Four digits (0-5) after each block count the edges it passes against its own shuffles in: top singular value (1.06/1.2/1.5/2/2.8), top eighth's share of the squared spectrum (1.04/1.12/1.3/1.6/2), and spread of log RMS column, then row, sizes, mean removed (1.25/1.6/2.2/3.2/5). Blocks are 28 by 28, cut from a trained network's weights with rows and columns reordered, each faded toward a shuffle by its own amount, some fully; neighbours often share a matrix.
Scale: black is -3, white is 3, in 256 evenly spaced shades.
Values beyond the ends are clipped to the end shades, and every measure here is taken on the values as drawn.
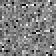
1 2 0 0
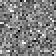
0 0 0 0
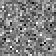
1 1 0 0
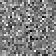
1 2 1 0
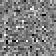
2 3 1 1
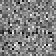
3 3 0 1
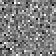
0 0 0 0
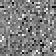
0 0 0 1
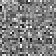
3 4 2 1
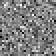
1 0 0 0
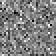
0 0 0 0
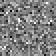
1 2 0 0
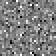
0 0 0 0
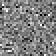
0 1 0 0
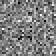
2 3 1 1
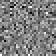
2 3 1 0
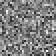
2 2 0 1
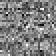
3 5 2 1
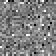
2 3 0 1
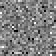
1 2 0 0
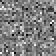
2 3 1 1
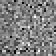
2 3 0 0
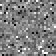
1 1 0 0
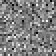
2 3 0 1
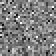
0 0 0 0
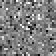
1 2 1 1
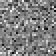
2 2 0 1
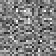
3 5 1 2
